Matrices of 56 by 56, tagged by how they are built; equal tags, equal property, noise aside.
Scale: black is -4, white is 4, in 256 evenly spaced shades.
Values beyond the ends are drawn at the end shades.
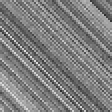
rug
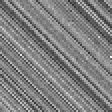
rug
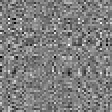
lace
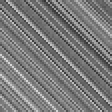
rug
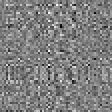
lace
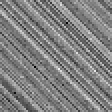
rug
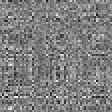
lace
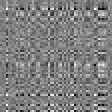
lace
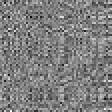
lace
